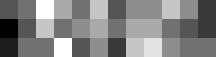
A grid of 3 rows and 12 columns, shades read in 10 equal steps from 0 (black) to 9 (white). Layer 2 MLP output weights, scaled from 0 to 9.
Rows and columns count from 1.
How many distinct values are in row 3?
8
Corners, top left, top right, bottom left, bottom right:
3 2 1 4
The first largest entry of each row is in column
3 3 4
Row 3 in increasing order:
1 2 3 4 4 4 4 5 5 7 8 9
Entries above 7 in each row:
1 0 2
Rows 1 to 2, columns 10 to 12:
7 5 2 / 4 3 2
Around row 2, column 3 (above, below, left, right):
9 4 3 4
